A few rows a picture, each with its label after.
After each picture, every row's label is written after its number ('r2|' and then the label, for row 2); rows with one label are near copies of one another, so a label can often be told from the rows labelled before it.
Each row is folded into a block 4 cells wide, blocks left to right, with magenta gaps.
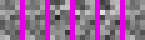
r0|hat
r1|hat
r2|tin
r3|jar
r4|jar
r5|hat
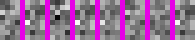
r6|jar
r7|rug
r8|tin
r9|rug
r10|rug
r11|jar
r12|hat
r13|rug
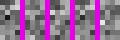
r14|tin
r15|hat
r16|jar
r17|tin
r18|rug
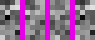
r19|tin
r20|jar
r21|hat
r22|tin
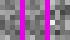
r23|hat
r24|hat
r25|rug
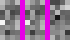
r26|rug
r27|rug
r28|tin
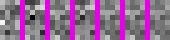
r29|rug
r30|tin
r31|hat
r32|tin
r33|hat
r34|hat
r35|hat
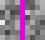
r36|rug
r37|jar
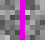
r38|hat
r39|jar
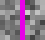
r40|hat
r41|jar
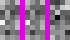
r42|rug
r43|rug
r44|tin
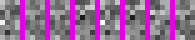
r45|rug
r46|hat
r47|hat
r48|tin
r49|rug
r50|tin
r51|jar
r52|hat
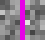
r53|jar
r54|rug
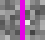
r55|hat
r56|rug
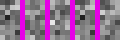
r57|tin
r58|hat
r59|rug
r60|tin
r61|jar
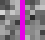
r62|jar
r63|tin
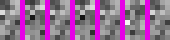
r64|jar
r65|tin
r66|jar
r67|tin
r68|jar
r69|rug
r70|jar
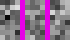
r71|tin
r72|hat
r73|jar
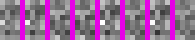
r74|rug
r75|rug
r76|hat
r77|hat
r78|rug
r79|hat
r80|rug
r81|hat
